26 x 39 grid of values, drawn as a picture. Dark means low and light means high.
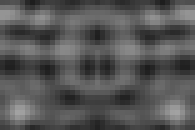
Horizontal stripes repeat 4 times down the table. The values follow a bell shape. The bottom middle is the ninth with the lowest average. The left and right halves mirror each other. There is no overall slope.
